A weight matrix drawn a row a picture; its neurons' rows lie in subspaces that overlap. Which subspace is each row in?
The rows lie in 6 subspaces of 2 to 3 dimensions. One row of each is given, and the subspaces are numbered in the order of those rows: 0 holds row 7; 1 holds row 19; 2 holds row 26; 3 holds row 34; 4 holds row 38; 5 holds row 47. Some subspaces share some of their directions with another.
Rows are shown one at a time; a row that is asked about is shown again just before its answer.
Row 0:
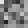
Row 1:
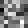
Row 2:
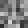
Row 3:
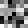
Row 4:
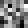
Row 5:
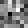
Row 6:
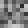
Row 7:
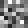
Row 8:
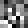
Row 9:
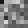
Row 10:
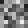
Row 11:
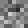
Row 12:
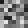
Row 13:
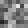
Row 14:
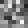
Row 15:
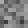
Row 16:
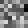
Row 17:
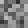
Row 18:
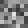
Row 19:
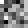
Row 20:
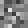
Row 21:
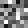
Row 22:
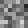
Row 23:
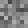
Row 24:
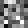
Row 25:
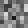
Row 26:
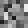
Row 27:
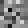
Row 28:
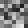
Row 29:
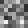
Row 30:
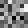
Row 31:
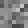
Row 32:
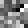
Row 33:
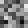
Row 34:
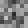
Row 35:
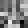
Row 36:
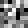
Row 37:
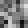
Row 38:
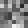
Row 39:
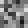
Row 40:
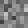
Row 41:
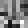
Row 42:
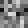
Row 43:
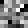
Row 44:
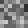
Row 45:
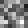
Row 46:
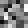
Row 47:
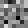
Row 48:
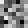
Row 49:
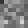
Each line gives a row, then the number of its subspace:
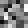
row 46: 2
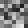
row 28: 4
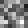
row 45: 3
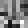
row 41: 3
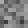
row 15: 2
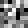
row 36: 5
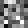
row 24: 5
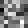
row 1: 5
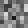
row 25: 2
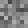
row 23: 0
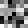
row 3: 3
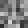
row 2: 3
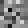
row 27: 0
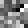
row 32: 4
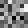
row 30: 0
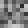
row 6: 4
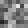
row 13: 5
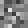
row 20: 0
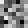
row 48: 0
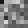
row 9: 1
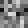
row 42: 5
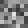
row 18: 3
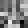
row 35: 3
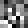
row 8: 0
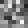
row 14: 4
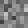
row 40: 2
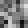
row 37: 3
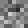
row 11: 4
